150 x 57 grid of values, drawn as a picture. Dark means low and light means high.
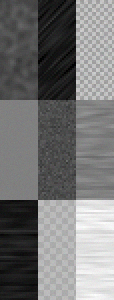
The table splits into 3 rows of 3 panels. Panel 1,1: low, blotchy, faint in contrast. Panel 1,2: very low, slanting up to the right, faint in contrast. Panel 1,3: high, checkered. Panel 2,1: middling, flat. Panel 2,2: low, fine-grained, faint in contrast. Panel 2,3: middling, streaked across, faint in contrast. Panel 3,1: very low, streaked across, faint in contrast. Panel 3,2: high, checkered, faint in contrast. Panel 3,3: very high, streaked across, faint in contrast.
